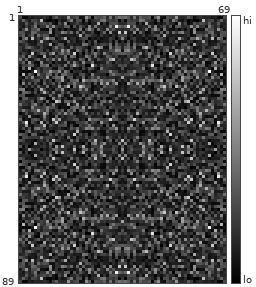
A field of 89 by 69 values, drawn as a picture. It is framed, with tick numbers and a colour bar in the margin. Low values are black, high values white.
Stripes: none. Slope: none. Seam: none. Mirror symmetry: left to right and top to bottom. Odd rows or columns: none. Average level on the scale: 20%. Histogram: skewed, a long tail of high values. Grain: fine.
